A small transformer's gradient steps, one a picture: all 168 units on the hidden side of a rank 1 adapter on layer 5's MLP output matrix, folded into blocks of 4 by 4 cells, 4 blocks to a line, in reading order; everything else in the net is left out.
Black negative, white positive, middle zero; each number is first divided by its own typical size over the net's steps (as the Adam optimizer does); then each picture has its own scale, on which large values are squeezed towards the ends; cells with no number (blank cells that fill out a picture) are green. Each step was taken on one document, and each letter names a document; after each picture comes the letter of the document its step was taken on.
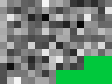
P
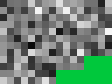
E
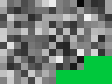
E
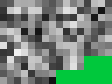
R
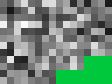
R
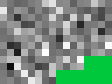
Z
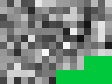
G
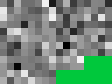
Z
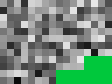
P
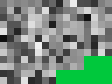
E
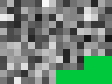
P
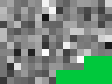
Z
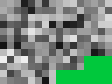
R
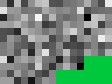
G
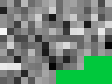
G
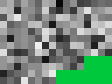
E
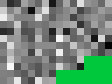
Z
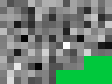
Z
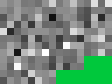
G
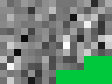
Z
